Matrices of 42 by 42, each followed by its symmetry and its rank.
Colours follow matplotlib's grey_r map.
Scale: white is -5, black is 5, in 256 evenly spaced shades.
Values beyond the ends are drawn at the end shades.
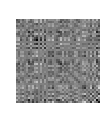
symmetric, rank three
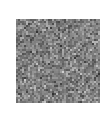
neither, full rank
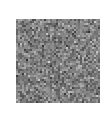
neither, full rank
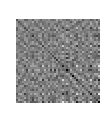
symmetric, rank five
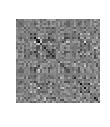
symmetric, rank five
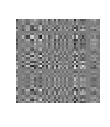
neither, rank two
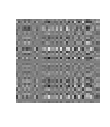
neither, rank two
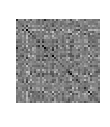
symmetric, rank five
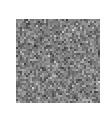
neither, full rank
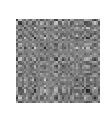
symmetric, rank three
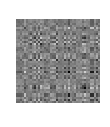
symmetric, rank three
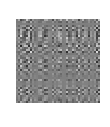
neither, rank two
